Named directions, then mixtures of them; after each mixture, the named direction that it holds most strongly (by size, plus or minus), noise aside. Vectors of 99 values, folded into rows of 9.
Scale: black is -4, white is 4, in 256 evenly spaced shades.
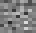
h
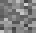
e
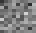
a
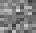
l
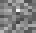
l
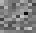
a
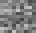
l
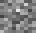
e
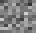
a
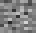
h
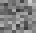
l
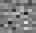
h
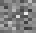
h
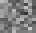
e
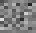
a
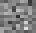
h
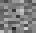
h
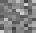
e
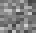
l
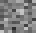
e
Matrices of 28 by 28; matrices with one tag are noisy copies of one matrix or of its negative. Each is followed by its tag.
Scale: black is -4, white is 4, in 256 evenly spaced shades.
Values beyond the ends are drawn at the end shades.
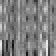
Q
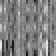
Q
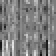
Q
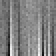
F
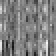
Q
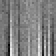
F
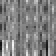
Q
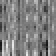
Q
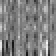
Q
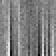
F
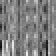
Q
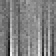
F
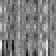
Q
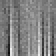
F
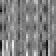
Q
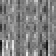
Q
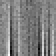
F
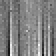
F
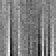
F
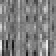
Q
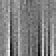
F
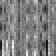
Q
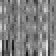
Q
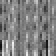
Q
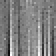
F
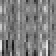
Q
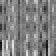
Q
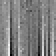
F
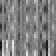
Q
